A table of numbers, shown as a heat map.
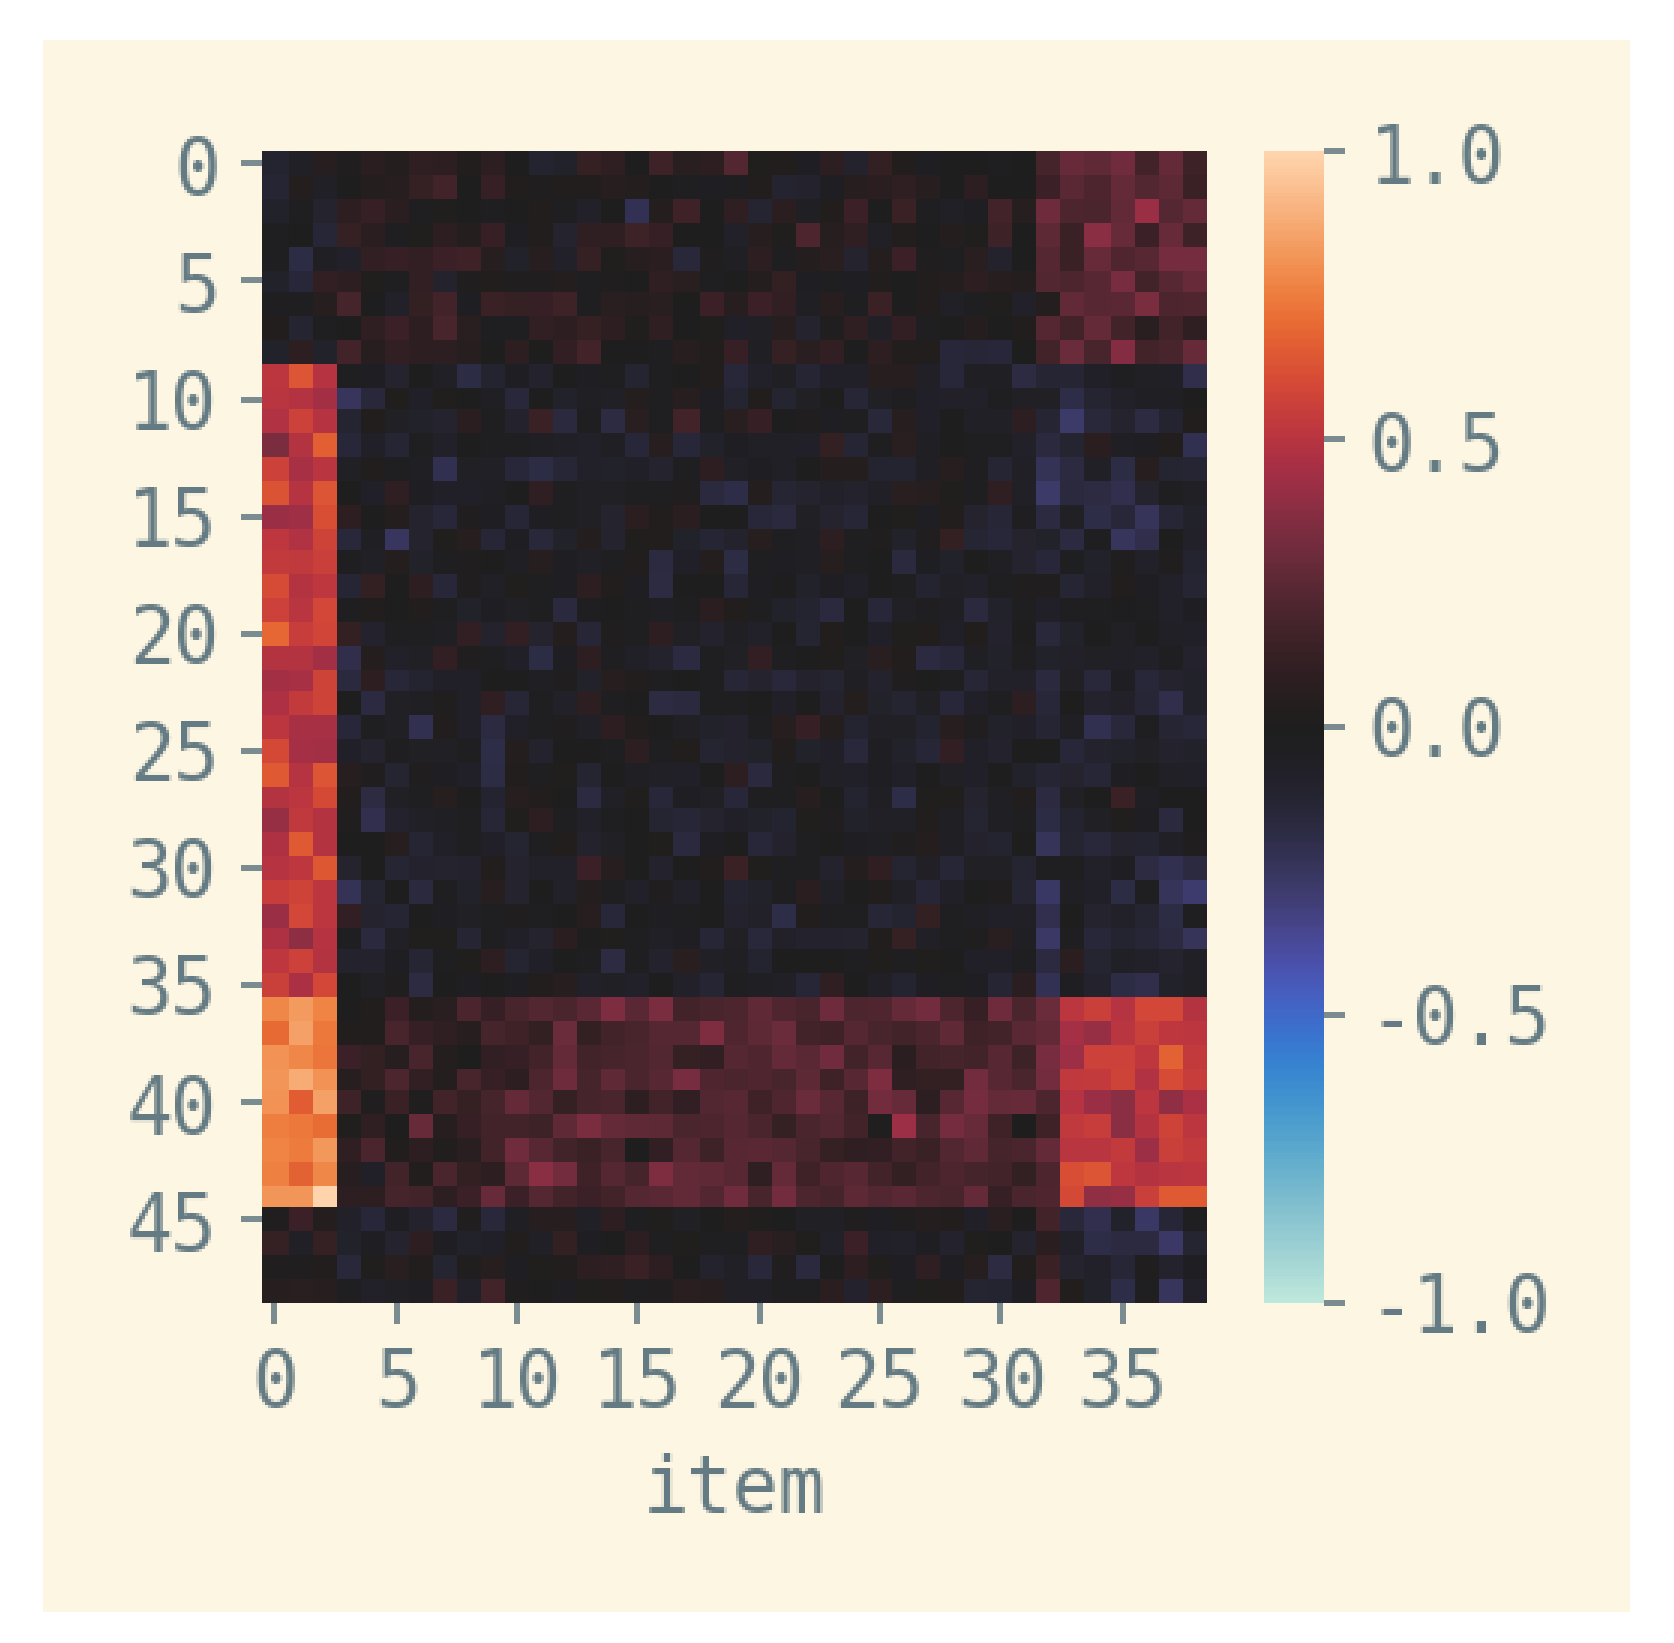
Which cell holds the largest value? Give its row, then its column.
44, 2
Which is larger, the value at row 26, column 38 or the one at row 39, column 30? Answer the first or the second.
the second
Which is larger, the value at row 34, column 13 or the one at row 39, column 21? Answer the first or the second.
the second
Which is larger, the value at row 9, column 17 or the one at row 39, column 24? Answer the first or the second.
the second
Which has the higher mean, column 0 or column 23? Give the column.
0
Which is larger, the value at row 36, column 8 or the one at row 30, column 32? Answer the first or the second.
the first
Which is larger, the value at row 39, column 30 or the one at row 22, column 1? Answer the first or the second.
the second
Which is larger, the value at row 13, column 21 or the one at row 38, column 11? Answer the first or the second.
the second
